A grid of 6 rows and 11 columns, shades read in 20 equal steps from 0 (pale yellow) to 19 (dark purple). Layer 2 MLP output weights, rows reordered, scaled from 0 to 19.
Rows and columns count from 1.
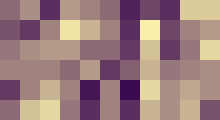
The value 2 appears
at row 3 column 11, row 5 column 8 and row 6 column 3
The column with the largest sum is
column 7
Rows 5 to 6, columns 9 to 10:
8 6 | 8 5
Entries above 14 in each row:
3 2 2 1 3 2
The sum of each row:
115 98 100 104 108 99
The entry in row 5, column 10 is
6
